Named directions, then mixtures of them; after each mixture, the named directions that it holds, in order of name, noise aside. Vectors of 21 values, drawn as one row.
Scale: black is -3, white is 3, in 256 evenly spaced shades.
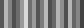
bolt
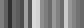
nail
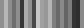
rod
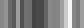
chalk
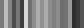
bolt, nail, rod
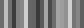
bolt, chalk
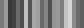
bolt, chalk, nail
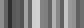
nail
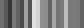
nail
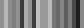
rod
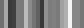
bolt, chalk, nail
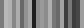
nail, rod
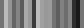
rod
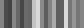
bolt, nail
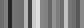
nail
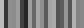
bolt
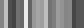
bolt, nail, rod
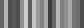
bolt, nail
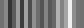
bolt, chalk, nail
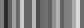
rod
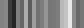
bolt, chalk, nail
